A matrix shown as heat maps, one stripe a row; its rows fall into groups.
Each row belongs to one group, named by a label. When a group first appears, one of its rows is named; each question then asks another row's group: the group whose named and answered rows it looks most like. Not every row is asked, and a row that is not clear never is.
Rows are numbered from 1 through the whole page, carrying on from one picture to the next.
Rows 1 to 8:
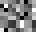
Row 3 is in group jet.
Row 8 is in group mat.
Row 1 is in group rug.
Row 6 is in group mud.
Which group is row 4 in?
rug
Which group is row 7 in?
mud
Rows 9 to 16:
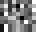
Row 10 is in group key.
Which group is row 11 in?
key
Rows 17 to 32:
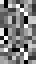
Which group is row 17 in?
mat
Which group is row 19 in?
mud
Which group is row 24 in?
mat
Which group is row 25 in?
mat
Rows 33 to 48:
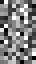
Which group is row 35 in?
mud
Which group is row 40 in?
mat
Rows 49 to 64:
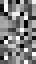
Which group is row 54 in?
rug
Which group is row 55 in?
rug
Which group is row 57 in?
rug
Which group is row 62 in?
key
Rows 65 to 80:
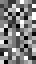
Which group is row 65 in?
mud
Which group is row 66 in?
key
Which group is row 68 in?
key
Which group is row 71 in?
key
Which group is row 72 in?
mat
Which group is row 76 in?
rug
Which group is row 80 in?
mat
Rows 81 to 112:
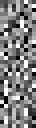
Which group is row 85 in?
rug
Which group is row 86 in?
mud
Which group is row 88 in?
jet
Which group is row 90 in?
rug
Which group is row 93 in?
rug
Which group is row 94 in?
mat
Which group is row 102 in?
key
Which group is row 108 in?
jet
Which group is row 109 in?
jet
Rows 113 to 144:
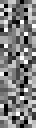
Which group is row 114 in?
mat
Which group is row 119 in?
key
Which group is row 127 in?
mud
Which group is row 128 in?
jet
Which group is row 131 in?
mat
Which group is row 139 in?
mat
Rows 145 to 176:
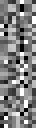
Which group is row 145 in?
mud
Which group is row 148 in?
mud
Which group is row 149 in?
key
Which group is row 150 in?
key
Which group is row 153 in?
mat
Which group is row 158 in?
mud
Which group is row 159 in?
rug
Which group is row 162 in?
mud
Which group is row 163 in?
rug
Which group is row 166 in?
rug
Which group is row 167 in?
mud
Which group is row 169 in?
mat
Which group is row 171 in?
jet
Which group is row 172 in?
rug
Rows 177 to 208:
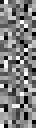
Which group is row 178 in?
rug
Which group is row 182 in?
mud
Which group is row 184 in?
rug
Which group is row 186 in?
mat
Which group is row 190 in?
rug
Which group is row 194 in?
jet
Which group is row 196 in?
rug
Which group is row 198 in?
mat
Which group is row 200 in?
mud
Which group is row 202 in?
rug
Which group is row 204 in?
mat
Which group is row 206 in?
rug
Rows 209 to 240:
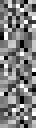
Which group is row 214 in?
jet
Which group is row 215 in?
key
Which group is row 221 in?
rug
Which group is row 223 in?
mat
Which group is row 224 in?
rug
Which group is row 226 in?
key
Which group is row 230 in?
mud
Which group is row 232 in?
mat
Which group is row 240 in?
rug
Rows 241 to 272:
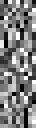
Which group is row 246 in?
rug
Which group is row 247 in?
key
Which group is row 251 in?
mat
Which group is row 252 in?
mat
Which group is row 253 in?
mud
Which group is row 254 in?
jet
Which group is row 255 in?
key
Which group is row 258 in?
mud
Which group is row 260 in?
jet
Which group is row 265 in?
jet
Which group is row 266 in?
jet
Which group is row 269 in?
rug
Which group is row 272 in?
rug
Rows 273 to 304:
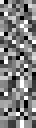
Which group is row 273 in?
mat
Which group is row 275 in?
rug
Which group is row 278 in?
jet
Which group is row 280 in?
jet
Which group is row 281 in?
mat
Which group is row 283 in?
key
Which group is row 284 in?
mud
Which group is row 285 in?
mat
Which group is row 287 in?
key
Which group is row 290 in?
rug
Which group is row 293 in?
mud
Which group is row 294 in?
mud
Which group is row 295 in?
jet
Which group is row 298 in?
rug
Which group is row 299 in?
rug
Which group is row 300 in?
key
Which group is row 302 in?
rug
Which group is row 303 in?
mud
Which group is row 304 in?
mud
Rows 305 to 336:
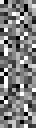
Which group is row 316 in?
key
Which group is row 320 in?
mud
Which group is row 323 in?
mat
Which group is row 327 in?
key
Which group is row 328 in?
mud
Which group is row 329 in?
mat
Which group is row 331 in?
jet
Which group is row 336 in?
jet
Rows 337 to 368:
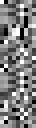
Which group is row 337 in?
mat
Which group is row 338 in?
mud
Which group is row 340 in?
mud
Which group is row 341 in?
rug
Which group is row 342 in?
rug
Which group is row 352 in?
mud
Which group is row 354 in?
mat
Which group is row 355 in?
mud
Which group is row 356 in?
rug
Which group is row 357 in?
mud
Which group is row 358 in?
rug
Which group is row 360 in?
key
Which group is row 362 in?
jet
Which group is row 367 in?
mat
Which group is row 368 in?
rug
